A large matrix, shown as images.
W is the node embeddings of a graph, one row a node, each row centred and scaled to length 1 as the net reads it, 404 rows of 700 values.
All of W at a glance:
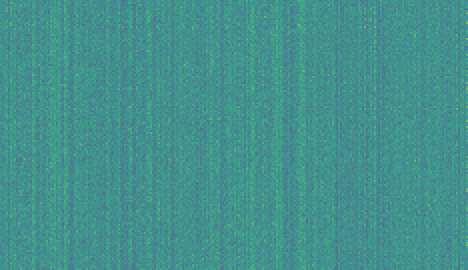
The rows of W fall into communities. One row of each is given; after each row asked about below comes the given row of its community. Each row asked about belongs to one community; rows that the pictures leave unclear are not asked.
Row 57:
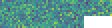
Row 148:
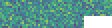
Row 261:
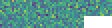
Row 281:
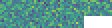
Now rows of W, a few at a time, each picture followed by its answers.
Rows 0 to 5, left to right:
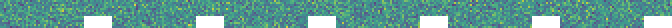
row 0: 148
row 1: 281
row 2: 57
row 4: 57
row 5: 148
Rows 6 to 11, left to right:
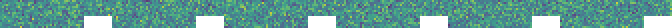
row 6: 281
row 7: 148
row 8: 281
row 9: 261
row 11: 57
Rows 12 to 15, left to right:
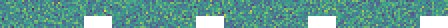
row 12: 261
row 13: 261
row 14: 148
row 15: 261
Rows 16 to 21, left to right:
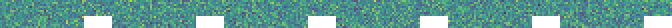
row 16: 57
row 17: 261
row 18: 261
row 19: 57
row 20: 261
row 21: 57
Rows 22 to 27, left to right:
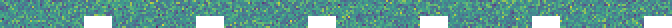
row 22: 261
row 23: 281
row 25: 57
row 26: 281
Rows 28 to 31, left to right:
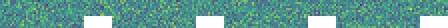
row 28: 148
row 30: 261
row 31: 57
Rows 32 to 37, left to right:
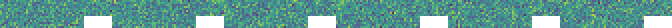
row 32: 261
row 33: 57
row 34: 57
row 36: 57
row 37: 148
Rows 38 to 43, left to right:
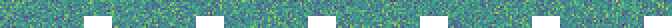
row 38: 57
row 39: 261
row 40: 261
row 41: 261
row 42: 261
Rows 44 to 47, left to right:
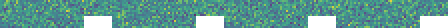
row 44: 148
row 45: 57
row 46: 148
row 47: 281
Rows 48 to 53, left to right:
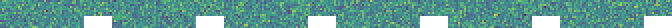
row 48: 281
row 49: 148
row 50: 261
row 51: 261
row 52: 57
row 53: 261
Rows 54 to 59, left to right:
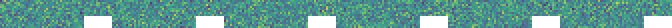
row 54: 281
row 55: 148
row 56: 57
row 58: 148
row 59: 57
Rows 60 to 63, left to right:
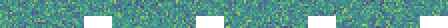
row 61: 57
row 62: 261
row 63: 148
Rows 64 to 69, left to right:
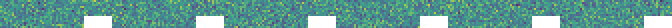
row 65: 148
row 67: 148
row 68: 281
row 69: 261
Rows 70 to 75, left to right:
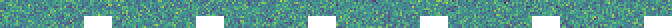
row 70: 57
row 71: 261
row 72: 281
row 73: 57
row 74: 261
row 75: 261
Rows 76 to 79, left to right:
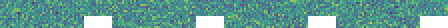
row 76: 261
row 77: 57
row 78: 57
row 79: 148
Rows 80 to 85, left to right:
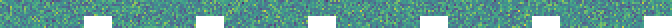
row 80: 57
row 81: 57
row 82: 261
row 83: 281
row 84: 281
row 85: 57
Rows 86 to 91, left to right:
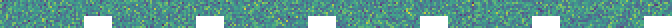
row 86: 261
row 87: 261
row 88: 281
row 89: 148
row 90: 261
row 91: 281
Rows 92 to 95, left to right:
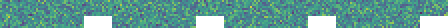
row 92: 57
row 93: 148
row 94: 57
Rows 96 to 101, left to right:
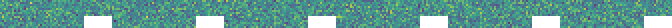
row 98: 281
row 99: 148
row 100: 281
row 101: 261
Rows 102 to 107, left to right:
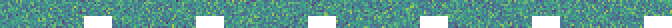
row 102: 261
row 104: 261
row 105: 261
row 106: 148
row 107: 148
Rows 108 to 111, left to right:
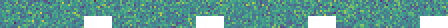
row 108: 148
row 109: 261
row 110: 281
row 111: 148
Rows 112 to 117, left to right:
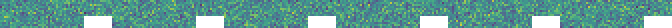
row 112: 57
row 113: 148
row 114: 148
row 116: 261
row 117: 148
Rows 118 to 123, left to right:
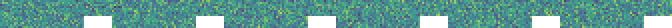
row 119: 261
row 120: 148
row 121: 148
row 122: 148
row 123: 57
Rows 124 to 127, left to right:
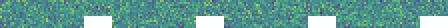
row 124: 148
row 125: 261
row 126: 281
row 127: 148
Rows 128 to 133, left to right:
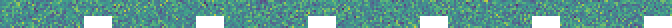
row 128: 281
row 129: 148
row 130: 261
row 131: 261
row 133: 57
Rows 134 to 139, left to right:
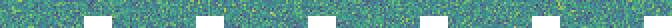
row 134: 261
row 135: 261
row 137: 148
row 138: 261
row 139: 57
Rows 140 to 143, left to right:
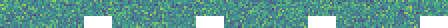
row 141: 57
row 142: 148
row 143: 281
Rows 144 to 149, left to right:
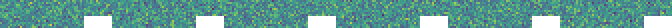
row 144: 281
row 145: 261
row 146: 57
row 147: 261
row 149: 261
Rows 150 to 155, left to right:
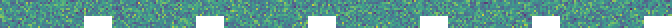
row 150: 148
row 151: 261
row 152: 148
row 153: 57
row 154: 261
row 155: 281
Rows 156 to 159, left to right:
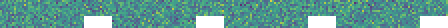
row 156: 261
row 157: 281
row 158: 261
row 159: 57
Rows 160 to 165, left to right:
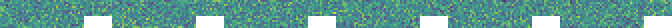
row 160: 57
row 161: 57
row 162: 261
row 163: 148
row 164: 261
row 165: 148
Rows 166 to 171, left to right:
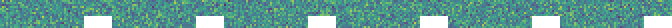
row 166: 57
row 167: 57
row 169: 261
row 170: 57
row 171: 57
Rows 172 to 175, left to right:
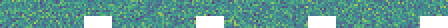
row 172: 261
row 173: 281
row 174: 57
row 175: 148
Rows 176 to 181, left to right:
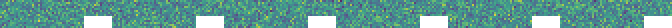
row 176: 261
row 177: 57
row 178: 281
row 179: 261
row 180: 57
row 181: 281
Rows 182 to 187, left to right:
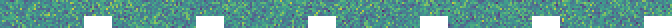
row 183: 148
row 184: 281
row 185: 281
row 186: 148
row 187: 148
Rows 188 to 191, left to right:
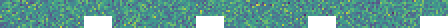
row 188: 148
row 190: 148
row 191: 261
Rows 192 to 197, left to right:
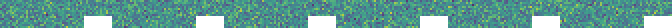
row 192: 261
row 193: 57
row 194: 57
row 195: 261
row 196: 57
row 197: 281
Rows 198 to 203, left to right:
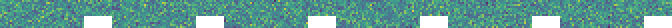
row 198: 57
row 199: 261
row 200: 148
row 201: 148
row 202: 148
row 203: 148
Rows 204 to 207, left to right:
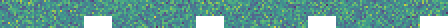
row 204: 261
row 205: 281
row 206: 281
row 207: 148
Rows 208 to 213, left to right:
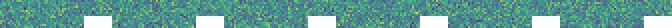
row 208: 261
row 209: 261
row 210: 57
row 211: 57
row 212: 281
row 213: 148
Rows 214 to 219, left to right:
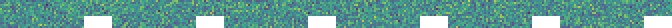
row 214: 148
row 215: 281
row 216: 281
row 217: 261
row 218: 261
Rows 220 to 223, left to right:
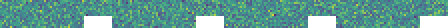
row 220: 57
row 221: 148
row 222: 281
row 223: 57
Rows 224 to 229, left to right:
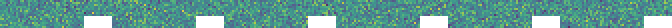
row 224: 57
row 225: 148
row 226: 281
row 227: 57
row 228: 261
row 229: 148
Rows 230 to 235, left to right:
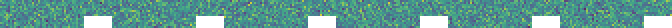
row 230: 57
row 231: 261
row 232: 261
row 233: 148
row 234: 57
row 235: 57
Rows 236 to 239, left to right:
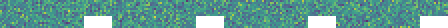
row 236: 261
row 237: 57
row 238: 57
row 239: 281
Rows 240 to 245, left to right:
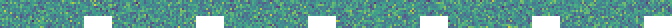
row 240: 57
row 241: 261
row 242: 57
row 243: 261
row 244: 57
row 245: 57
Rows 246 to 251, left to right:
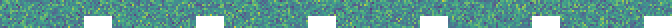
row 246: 148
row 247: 57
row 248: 57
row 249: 261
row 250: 148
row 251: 148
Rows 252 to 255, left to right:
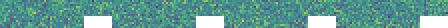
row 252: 281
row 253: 281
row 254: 57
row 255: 57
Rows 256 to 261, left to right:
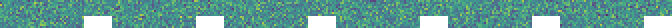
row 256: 148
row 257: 148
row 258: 57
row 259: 148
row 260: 281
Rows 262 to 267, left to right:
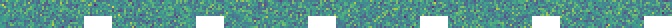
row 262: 281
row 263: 281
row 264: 261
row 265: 281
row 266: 57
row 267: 281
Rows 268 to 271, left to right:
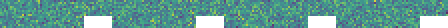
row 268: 261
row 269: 57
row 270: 148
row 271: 261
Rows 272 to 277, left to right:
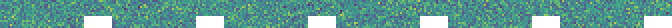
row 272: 148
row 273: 148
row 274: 57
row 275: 281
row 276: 57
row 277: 281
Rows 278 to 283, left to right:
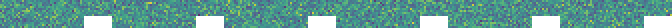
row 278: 281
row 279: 148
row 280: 148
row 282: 57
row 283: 261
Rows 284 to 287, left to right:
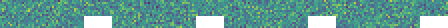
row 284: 281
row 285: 261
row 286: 57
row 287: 148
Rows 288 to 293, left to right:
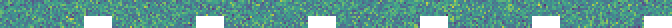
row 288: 261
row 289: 148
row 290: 148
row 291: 281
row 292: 148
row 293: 148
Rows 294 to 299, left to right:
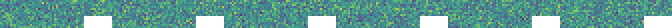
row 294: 57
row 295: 57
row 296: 261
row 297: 281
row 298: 148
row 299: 261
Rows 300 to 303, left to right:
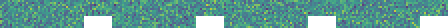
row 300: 261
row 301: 57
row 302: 57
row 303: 148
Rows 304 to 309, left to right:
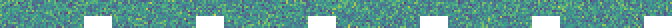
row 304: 261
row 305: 148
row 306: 148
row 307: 281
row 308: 148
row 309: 281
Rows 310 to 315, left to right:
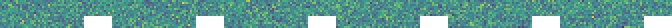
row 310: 148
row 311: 57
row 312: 148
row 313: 281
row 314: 148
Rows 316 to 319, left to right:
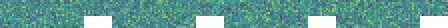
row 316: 148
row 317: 261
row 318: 261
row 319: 261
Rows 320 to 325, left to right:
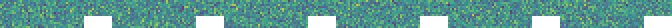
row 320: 261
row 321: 57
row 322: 148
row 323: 57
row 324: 57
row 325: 148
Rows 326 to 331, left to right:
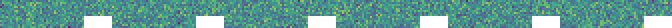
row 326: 148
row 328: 148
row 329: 148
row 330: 281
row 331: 148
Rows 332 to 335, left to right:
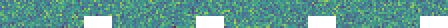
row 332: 281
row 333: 281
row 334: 57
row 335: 261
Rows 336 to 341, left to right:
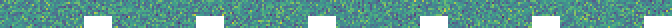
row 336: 261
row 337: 261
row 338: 261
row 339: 261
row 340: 148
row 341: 261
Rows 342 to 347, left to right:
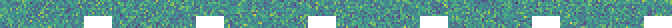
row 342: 57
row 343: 281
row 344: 261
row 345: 57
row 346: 148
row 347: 57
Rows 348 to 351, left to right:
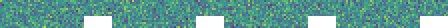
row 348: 57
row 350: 148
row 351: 281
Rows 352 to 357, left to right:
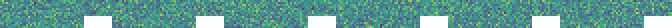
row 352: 57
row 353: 148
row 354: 148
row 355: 281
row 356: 281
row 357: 57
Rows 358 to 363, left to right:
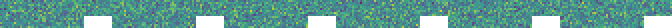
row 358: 261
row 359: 281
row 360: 57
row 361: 57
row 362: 57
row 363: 57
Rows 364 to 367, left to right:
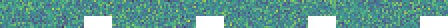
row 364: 281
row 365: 57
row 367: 261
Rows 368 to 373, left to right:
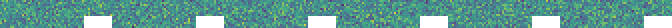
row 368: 281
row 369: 57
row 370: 281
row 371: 261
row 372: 148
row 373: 57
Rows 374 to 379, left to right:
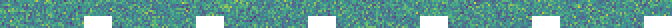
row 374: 261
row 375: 57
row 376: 281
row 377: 148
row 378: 148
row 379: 57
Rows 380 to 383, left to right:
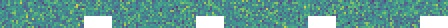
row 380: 261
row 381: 261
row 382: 261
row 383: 281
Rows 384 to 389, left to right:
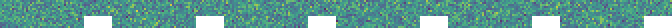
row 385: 57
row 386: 57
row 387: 281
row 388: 57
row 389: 148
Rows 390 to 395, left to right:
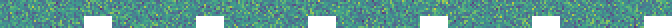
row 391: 148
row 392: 281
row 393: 57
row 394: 261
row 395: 148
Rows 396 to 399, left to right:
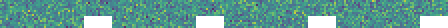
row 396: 261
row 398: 281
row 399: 261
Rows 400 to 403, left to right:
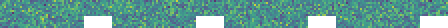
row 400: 148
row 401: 281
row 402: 148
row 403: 148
